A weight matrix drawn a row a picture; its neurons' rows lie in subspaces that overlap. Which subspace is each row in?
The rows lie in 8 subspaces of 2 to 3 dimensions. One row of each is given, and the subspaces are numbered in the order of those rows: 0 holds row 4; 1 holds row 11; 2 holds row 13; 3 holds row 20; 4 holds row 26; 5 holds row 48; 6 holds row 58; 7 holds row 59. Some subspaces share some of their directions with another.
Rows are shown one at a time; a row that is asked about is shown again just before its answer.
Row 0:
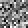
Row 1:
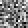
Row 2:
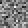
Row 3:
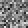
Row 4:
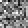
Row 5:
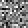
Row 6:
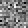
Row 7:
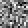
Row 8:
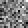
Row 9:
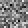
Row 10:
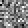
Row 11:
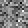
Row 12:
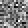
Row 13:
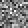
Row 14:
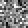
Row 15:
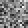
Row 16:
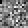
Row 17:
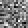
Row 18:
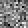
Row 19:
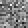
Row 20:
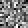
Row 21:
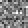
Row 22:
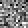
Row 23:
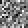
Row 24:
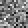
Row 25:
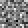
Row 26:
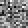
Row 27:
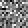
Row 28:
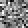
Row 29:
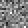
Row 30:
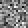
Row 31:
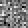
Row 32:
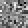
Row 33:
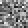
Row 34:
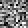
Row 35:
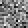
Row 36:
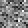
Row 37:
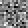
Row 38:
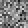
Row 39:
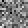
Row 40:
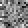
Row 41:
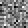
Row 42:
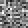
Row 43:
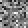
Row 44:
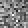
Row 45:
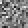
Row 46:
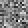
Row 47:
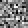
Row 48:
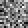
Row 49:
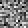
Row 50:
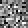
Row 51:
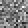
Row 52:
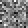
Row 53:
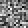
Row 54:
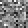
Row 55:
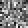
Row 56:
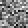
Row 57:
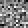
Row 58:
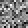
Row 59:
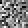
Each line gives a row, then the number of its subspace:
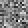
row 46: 1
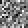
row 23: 7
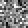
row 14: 2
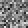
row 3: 6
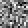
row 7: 2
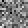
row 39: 2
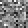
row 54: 0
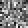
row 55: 3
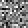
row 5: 2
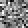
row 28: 4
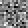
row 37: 5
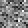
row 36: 1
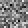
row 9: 6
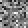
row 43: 0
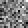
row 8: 5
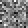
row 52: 0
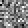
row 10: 4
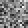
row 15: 5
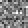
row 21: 0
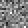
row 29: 2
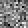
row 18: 7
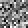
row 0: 6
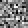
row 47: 0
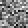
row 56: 1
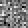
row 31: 4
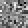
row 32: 2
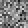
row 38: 7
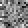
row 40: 4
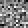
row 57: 4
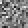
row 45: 7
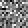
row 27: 2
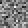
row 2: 7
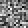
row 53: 4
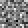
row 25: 4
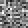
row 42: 4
